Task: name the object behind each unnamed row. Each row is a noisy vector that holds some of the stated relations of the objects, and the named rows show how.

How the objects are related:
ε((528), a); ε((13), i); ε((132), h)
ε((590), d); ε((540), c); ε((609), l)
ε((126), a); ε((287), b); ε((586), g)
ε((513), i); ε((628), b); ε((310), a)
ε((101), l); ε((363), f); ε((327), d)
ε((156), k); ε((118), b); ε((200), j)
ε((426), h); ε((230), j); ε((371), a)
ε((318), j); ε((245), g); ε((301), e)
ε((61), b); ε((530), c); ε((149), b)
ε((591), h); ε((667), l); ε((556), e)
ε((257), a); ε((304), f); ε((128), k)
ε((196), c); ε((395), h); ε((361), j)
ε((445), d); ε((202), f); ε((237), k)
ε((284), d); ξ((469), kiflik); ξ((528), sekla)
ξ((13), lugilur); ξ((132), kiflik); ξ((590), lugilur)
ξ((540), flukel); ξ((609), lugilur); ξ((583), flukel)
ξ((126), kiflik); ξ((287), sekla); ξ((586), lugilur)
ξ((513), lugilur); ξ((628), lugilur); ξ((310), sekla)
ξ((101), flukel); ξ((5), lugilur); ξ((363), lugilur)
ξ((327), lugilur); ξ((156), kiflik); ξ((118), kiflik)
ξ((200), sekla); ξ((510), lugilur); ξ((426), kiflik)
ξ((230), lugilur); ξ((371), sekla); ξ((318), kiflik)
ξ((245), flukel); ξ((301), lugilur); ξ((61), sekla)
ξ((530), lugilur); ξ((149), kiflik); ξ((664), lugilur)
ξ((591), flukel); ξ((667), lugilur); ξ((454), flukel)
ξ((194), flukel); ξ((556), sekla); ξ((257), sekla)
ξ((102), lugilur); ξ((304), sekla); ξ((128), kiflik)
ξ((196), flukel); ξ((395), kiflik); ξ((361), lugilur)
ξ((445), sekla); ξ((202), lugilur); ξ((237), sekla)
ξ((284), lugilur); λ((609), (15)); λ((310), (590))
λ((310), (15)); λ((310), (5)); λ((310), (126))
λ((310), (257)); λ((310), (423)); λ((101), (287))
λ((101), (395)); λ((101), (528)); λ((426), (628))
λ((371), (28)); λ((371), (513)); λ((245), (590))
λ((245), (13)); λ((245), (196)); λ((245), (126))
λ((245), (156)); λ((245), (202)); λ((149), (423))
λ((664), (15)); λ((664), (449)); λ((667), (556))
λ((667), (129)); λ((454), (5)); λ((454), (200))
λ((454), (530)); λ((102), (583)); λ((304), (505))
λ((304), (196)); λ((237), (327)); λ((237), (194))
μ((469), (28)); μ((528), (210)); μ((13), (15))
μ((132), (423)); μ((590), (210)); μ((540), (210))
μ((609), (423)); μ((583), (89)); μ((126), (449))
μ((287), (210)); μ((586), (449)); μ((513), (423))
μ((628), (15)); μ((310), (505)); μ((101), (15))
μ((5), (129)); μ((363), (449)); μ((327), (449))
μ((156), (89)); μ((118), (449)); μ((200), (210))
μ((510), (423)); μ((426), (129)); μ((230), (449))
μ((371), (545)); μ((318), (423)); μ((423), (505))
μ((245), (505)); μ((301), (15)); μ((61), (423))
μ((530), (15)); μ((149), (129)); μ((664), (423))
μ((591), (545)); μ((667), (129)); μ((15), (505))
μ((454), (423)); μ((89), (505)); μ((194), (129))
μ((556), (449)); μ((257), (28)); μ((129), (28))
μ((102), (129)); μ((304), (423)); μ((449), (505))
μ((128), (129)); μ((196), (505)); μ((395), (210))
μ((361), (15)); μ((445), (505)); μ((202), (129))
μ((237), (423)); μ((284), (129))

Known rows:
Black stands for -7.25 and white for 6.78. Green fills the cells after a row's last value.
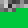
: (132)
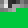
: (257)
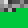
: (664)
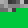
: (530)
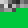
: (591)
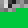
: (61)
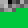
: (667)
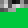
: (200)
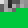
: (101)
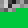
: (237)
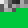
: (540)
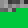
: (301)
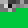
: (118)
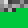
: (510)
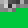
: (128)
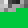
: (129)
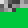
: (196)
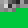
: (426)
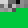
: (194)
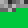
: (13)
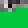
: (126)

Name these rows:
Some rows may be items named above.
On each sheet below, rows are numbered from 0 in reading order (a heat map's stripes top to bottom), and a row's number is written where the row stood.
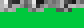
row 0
(129)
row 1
(445)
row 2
(318)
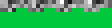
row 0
(513)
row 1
(132)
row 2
(423)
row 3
(28)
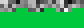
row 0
(194)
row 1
(513)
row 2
(449)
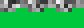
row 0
(304)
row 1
(196)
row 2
(245)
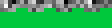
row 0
(287)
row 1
(15)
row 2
(609)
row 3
(590)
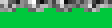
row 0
(194)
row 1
(210)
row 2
(590)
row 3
(556)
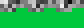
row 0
(583)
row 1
(156)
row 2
(287)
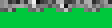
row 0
(361)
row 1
(590)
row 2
(118)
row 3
(628)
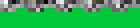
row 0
(545)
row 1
(230)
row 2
(454)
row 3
(469)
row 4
(395)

